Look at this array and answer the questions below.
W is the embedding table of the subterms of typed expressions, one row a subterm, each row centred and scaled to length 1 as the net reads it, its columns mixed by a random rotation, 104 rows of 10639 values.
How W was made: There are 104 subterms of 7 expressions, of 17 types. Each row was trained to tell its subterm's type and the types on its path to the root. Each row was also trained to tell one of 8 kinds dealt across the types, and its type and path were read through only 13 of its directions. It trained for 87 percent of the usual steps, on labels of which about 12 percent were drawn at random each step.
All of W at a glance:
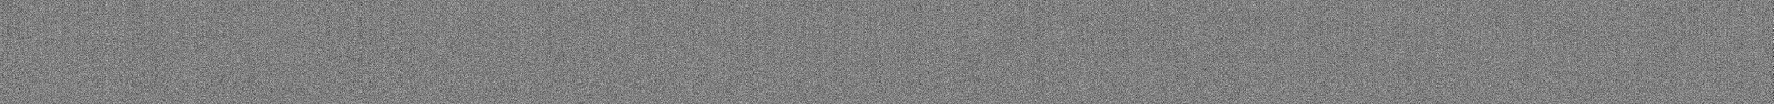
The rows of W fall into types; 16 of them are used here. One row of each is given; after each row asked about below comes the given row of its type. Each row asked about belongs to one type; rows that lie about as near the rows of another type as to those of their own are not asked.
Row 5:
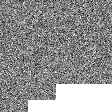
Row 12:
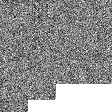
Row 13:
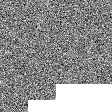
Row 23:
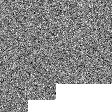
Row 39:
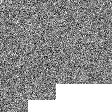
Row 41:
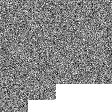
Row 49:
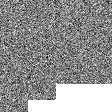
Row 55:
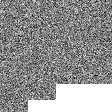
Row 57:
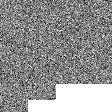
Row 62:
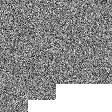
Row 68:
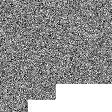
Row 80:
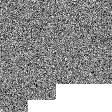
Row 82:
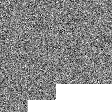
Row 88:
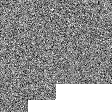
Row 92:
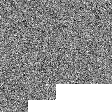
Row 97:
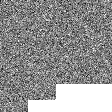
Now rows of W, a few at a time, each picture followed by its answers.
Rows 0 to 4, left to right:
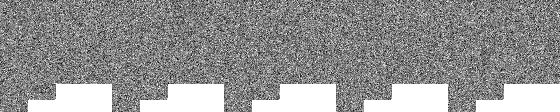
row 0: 49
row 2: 5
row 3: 68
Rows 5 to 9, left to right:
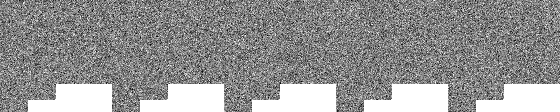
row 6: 12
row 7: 68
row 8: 39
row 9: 68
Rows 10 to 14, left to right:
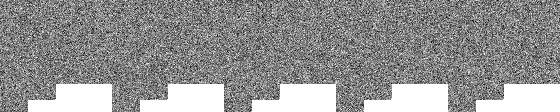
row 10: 68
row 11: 57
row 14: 12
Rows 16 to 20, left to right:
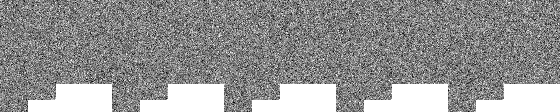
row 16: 13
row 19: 62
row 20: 23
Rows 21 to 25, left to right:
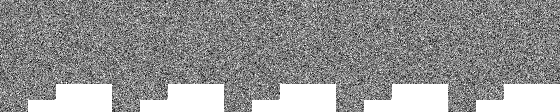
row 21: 57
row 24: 5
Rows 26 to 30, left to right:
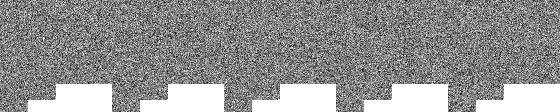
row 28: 62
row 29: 82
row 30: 39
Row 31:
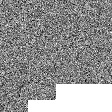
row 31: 88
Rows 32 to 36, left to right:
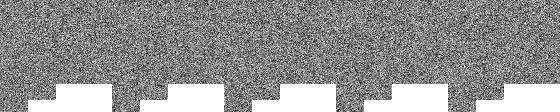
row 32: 88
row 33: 5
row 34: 12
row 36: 80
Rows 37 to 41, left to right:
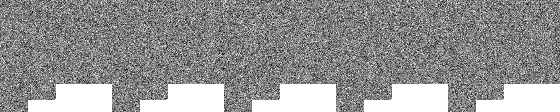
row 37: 88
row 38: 41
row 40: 92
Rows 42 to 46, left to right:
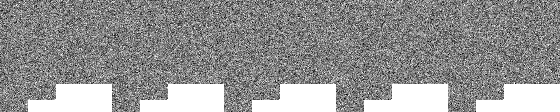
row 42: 82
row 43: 57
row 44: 12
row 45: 80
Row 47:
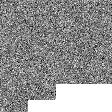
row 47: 92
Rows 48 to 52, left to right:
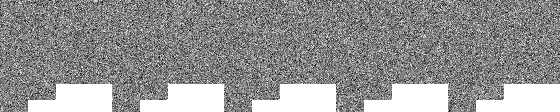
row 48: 12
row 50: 57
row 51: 92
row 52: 39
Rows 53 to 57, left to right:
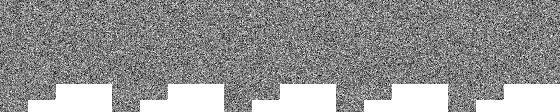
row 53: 5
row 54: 23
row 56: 39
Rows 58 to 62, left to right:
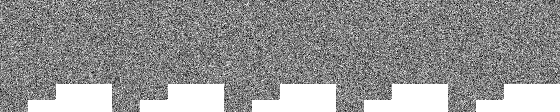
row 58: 80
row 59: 82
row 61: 23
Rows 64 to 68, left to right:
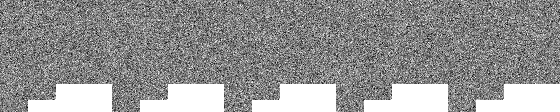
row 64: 5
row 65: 88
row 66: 57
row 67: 80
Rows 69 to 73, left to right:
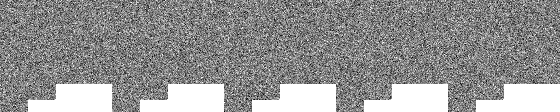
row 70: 49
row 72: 41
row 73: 88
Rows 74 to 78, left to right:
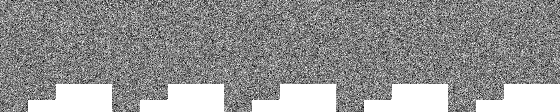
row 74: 39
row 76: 80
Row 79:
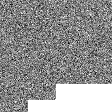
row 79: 68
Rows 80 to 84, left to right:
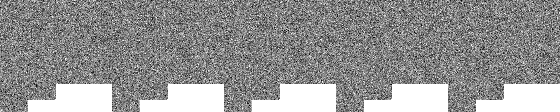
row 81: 82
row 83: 12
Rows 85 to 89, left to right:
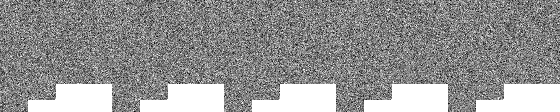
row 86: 57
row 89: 88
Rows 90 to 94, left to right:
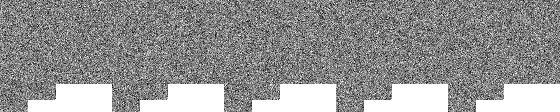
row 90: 92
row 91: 92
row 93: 5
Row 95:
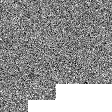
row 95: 57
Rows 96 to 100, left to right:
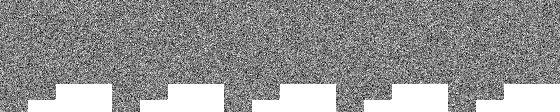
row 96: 80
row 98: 5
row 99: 80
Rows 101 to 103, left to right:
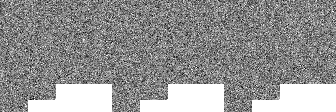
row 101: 41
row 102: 12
